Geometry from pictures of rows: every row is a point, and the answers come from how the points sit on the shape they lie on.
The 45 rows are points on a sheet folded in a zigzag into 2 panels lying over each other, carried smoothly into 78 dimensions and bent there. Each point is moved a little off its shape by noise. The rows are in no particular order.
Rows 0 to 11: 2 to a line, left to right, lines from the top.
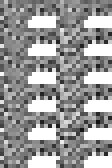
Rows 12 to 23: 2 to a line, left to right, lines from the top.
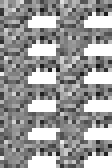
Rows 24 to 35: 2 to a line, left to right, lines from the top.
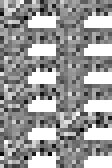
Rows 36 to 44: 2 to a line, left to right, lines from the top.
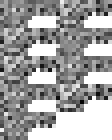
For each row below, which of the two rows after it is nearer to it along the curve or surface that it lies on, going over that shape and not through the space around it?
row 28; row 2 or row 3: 2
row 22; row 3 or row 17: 17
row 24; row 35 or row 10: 10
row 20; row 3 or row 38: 38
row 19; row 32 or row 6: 32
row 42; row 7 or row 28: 7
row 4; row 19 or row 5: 19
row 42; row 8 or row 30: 30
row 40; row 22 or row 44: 22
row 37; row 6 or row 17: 6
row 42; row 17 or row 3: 3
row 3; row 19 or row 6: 6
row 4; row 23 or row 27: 27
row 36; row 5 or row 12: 12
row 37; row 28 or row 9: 9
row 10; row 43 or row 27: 43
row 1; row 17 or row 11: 17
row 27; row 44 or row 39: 39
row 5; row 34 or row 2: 34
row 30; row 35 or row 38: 38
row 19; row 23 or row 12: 12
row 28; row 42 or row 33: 33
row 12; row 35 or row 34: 34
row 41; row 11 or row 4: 4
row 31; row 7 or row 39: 39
